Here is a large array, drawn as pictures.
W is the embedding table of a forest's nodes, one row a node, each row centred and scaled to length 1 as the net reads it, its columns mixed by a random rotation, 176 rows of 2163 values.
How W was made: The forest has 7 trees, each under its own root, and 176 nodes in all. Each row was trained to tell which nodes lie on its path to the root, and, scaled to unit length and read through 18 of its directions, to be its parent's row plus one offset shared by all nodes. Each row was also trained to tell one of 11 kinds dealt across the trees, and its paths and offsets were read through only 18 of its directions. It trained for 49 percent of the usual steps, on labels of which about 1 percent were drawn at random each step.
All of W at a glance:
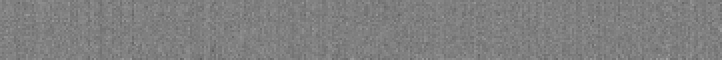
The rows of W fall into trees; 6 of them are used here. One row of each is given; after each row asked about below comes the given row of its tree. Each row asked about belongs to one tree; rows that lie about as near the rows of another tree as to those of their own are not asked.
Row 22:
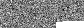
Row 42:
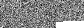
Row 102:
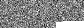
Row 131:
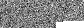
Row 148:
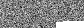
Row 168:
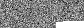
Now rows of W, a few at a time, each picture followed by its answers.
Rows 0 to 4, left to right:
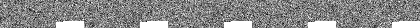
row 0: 131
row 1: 148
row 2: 22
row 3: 42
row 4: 42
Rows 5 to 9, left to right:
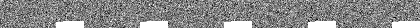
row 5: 42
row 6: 102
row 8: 22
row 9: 22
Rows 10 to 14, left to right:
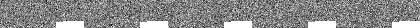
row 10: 131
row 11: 42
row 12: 22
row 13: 148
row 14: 42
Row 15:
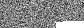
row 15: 42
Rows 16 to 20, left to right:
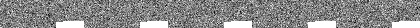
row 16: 22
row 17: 131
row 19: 42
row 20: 102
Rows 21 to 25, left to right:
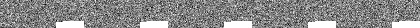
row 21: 22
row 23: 148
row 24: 131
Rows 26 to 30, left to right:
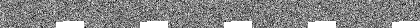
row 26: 148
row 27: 148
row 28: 22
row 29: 42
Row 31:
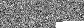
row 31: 42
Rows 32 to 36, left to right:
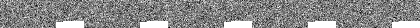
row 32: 102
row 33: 22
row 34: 148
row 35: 102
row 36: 22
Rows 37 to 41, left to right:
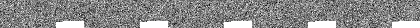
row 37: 42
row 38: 131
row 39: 102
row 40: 148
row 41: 131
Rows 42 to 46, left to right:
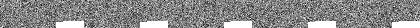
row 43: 148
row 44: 42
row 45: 42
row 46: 22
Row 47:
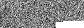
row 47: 42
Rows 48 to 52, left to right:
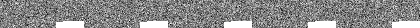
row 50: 22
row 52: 131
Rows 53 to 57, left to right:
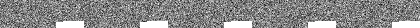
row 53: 102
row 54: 168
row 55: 22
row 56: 148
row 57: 42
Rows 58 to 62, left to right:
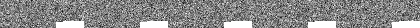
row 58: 22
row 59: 148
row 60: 22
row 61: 22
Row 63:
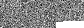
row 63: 42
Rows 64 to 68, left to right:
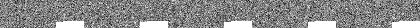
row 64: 131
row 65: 102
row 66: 148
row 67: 131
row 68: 42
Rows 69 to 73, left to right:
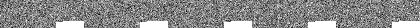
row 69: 168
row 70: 42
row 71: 168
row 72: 102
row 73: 22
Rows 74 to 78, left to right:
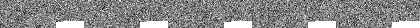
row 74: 42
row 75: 148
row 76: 131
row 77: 131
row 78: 42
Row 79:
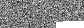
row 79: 102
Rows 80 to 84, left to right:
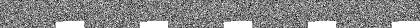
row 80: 102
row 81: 42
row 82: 102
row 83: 148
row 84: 102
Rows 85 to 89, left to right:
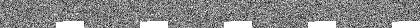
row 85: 168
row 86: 131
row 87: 102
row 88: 22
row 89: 102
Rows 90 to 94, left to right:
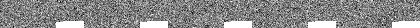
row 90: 102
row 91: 131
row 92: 42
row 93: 131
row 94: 148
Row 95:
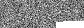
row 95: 102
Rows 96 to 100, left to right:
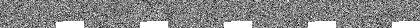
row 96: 102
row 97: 131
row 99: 148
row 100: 148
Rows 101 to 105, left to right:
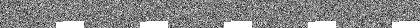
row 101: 168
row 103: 22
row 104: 42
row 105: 148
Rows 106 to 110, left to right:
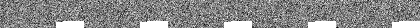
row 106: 168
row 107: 131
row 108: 102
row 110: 148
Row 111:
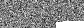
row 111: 148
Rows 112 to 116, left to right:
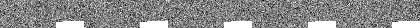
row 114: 42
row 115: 148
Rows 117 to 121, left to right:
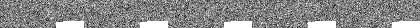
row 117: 42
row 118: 42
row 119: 148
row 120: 102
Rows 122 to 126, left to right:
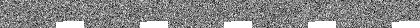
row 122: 131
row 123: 22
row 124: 131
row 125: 131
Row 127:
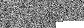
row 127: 148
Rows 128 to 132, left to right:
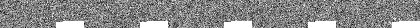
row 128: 168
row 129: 22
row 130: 148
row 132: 42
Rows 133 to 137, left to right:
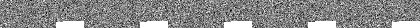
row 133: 22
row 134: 168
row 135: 22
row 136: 22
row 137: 102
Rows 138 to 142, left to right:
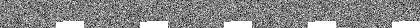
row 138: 42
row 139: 22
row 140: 102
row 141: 42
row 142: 148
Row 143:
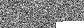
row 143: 22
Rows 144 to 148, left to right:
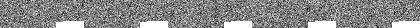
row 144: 102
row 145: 42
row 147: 22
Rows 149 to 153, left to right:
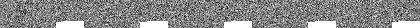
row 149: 102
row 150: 42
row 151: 148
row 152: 42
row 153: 22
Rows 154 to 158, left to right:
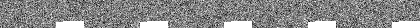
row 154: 102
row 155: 131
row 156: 148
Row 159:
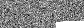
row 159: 102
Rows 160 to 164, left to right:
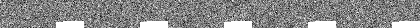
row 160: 148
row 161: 148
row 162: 131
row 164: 42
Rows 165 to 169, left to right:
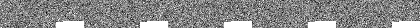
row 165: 42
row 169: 131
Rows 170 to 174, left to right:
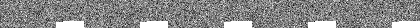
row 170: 42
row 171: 22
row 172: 168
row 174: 42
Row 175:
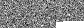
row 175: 102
